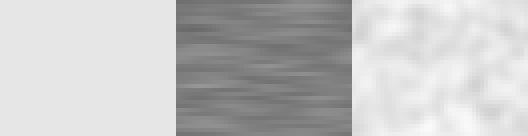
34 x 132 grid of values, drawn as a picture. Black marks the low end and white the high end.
The table splits into one row of 3 panels. Panel 1,1: very high, flat. Panel 1,2: middling, streaked across, faint in contrast. Panel 1,3: very high, blotchy, faint in contrast.
